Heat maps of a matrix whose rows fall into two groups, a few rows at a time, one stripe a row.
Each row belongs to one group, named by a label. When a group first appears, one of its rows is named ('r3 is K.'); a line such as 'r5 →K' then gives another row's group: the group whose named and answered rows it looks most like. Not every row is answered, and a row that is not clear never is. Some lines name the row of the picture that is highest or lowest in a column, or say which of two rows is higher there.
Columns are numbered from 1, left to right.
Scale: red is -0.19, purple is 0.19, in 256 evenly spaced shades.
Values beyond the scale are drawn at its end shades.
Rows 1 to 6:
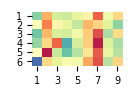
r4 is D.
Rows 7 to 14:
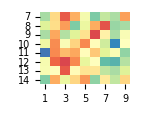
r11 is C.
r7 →C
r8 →D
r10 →C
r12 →C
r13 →C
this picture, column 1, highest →11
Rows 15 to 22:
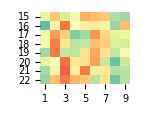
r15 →D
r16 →C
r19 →D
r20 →C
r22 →C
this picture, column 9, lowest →16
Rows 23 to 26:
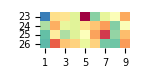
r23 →C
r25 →D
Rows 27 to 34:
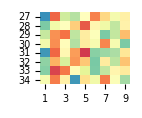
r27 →D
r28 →C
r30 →D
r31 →C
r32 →C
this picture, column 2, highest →28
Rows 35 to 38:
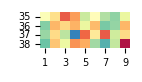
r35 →C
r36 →C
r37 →D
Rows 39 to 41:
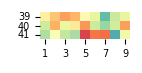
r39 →C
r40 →C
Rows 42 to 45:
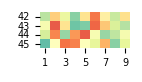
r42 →D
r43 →D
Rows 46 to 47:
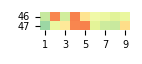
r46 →C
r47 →C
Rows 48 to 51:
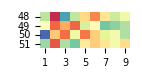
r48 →D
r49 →C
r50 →C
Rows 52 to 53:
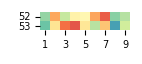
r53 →C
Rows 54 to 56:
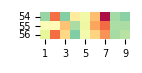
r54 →D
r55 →D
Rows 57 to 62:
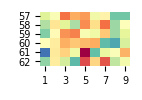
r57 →C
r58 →D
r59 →C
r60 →C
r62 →D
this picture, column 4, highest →62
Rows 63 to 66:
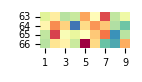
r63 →D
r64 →D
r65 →D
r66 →C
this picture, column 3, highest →63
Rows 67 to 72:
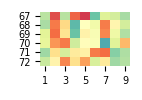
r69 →D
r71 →D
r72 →C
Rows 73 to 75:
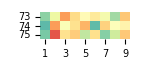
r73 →C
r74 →C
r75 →C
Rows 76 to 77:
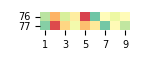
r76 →C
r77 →C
